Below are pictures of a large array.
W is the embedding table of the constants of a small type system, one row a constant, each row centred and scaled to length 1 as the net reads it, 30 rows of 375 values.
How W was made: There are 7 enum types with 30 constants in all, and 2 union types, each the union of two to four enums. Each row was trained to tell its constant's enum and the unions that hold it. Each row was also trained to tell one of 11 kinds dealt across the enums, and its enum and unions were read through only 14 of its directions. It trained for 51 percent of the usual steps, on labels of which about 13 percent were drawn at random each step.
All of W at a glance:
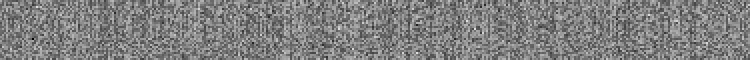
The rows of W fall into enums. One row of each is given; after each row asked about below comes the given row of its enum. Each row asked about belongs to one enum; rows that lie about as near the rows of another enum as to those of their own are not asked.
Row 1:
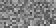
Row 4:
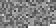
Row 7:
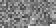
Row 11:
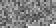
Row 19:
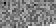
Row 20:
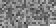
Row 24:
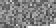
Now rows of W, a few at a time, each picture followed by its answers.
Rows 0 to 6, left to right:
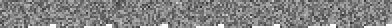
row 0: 7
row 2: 1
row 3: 11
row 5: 19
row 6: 19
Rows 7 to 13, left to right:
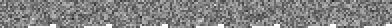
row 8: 1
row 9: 7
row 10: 11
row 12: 4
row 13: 1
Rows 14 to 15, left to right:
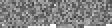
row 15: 11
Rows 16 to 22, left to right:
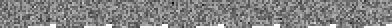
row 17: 4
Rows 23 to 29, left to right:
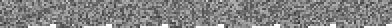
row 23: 4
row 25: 20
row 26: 4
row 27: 11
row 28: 1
